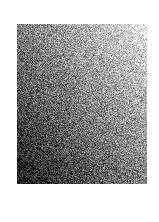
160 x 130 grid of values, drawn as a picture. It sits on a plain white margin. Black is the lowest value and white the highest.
Ninth with the highest average: top right. Stripes: none. Odd rows or columns: none. Ninth with the lowest average: bottom left. Slope: up to the top right. Mirror symmetry: none.
